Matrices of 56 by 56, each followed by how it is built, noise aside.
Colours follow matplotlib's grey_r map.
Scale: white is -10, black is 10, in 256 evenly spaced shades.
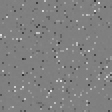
sparse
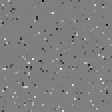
sparse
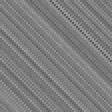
Toeplitz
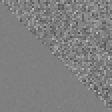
upper triangular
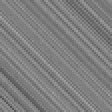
Toeplitz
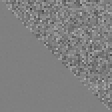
upper triangular
